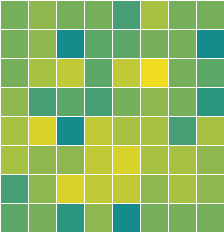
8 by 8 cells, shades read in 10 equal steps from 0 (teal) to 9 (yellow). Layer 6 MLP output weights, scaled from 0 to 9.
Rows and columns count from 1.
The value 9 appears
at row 3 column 6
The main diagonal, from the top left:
4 5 7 2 6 6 6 4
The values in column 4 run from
2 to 7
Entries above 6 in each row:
0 0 3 0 2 2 3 0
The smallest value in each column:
2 2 0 2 0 4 2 0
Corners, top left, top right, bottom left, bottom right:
4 4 3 4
